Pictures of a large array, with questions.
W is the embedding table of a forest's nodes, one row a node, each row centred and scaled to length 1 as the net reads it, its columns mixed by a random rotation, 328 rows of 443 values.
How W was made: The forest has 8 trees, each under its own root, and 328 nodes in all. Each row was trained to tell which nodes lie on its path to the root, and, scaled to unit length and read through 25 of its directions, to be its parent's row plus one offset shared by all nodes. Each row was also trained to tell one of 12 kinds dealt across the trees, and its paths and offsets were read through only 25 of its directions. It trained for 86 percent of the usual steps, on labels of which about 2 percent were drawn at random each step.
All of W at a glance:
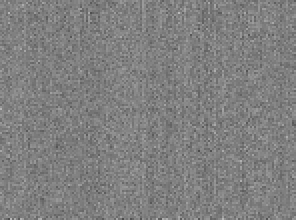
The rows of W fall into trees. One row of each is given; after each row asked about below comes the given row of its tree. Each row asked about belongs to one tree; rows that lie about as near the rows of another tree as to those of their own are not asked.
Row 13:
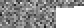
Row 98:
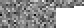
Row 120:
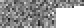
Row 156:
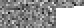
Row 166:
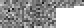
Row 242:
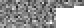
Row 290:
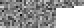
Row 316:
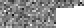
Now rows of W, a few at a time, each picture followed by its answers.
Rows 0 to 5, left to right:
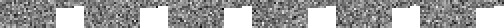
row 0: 120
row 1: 120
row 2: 166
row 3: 290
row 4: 290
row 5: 166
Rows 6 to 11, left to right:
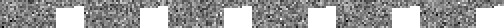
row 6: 120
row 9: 156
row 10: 120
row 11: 120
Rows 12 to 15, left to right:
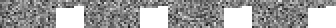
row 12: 98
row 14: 13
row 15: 98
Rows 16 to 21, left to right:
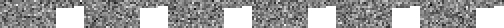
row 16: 13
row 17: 290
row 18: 120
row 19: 156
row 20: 98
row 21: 98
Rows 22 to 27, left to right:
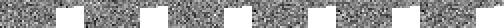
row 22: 156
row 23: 166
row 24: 120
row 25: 290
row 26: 290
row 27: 290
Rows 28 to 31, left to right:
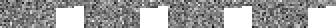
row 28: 290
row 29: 98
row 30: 13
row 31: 98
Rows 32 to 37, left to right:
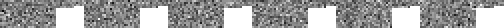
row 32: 290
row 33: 120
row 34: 98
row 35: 166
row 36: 290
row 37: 98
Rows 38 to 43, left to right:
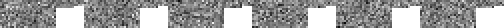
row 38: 166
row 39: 120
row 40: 98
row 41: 98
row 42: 98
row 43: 290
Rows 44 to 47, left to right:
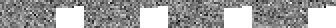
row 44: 242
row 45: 156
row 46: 120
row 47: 120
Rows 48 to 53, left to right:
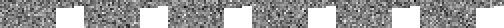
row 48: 166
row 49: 290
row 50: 242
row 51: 166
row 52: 242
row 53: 156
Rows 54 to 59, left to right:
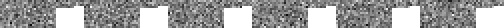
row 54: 166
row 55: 166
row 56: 120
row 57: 98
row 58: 166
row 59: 156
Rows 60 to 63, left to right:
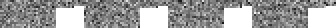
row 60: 242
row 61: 290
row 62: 242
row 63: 156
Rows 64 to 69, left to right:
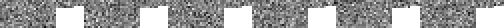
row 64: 13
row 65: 242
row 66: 13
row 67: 166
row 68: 290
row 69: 316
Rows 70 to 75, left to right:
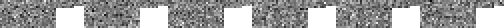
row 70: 156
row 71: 290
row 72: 156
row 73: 316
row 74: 316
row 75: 98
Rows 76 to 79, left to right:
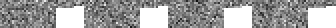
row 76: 156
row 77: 242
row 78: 290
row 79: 156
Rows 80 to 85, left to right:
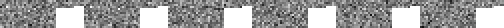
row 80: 166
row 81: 166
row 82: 120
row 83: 98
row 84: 242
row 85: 98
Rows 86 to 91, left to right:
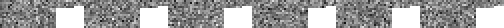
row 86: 98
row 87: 156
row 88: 290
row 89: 98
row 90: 98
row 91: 166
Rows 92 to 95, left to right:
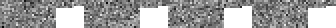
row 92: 316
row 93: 242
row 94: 120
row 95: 156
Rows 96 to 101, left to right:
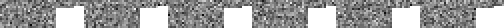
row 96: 166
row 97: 166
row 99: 98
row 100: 316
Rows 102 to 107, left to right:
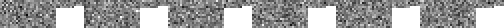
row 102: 120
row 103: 13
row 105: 13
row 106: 156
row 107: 120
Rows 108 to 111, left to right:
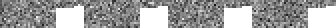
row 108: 290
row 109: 13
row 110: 156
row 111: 316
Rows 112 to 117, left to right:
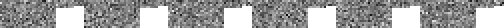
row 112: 166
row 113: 242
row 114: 316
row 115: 242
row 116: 316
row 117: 242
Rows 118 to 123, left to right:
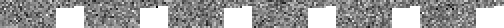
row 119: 290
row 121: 290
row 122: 166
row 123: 290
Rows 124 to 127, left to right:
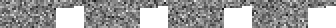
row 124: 166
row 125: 13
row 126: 156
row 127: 290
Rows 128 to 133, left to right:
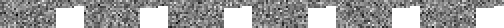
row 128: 120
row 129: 242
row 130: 98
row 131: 120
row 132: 316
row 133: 156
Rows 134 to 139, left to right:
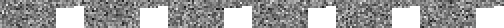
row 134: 120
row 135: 290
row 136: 316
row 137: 98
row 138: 166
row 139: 120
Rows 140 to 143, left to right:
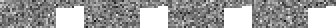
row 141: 120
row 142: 98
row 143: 316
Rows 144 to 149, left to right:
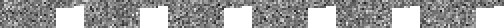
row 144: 316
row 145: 120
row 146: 166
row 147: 156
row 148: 290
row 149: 242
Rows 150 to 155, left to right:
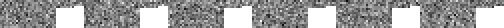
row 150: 120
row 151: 120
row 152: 98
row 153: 166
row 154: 98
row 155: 242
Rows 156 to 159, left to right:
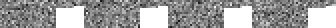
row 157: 290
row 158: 98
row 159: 316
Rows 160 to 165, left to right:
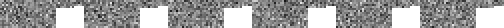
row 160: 120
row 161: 290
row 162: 290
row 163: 242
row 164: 156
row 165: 156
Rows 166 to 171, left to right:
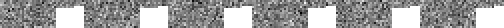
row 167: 242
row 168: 316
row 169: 316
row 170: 120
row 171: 120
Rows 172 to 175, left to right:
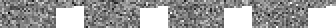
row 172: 156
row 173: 290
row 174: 290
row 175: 120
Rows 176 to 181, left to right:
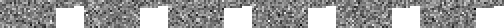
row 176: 120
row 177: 242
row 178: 156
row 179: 166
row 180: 242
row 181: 166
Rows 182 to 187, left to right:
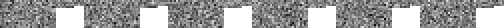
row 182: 98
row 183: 98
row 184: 98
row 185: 98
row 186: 98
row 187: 156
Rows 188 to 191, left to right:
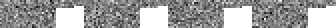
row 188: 242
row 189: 166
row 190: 120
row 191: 98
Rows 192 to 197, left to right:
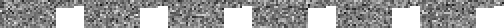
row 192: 242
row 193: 316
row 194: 156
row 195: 120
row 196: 98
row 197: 242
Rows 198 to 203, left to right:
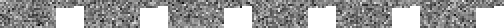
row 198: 13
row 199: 156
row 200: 290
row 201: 166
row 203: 98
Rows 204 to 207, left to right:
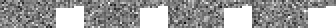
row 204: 242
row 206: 120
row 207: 13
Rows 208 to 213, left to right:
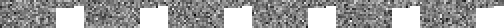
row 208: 98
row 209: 120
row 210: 120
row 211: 120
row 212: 98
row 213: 166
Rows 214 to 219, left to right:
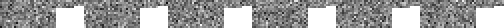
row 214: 98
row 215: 166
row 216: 156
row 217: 98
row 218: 156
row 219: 156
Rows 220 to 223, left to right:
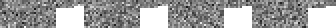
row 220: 120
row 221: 166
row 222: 242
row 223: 98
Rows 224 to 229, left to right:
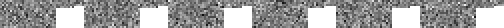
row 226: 98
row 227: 316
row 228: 156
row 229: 166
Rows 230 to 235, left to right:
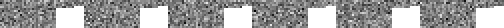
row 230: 290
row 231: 156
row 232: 120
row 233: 290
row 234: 242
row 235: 166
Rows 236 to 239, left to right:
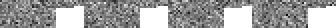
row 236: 166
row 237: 13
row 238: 242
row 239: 316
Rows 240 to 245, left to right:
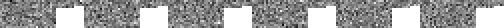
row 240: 98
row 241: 316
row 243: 120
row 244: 290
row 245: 166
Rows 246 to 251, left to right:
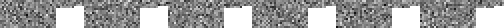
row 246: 120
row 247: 156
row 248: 290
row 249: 156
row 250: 98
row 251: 242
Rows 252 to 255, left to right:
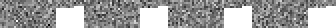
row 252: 166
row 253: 290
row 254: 290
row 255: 166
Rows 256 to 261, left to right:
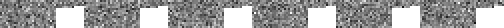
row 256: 120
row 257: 290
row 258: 290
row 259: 290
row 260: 156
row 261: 120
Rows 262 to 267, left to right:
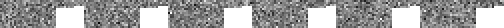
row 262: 166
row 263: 166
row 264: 120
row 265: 290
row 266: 290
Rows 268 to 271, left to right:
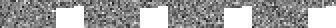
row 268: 156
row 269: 290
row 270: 98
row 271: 156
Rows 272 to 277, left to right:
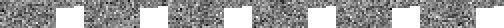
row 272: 290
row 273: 242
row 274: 166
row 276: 166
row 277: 13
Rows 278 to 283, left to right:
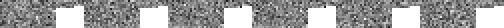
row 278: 166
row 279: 120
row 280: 120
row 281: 120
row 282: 156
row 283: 98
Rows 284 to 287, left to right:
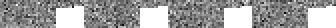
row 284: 120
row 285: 166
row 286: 166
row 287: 120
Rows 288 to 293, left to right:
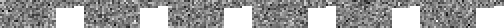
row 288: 290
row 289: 120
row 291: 316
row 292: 290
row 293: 166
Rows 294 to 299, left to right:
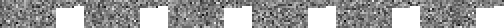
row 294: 120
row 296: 242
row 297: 13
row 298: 156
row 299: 166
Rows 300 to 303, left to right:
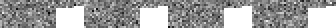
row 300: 316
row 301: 166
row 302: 156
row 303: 242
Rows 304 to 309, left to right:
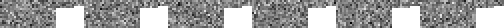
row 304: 166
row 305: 316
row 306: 98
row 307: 120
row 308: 166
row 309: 166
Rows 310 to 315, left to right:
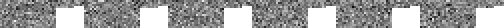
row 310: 242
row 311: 242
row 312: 166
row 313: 156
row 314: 242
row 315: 98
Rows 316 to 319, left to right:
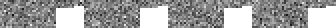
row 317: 156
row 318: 98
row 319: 98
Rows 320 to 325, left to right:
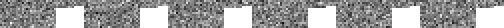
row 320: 290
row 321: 98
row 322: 242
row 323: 98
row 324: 316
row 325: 166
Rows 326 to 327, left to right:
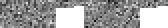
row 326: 290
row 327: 316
